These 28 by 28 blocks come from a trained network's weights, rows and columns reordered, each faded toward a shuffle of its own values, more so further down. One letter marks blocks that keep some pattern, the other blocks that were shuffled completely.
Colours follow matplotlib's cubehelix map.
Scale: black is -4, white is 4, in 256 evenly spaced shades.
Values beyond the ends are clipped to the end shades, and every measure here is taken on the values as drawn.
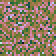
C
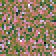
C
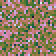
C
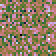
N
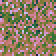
C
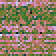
N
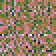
N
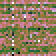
N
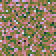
C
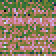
N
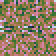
N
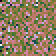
N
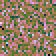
C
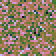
C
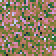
C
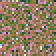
N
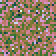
C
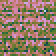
N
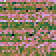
N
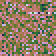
N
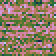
N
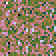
C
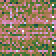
N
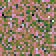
C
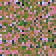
N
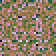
N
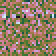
N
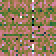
N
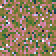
C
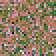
C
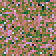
C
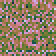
N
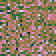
N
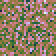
C
